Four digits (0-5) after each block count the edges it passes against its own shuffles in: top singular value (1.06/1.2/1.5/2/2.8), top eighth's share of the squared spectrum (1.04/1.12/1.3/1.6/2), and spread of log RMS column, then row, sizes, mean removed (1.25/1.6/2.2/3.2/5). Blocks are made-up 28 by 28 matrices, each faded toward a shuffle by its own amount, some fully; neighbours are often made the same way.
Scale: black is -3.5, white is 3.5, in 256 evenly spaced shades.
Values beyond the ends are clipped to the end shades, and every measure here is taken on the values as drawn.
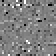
2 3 0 1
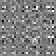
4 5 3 3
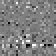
3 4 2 2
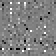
2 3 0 1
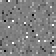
1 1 0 0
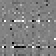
4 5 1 1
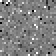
0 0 0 0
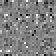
2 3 1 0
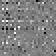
3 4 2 1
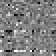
3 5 1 2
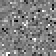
0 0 0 0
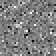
0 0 0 0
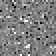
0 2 0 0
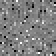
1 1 0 0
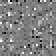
2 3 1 1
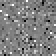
1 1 0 0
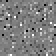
0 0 0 0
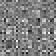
4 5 3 3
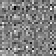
3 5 2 2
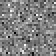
0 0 0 0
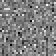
0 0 0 0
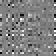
4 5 3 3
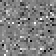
3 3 0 1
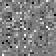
2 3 1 1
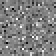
2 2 0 0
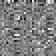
3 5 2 2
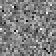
1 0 0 0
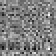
3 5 2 2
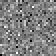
2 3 0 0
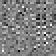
4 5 2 2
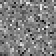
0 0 0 0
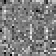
3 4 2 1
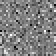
2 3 0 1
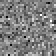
0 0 0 1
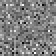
1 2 0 2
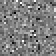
0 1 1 0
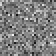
0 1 0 2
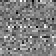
1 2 0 3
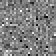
2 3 1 0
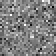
1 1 0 0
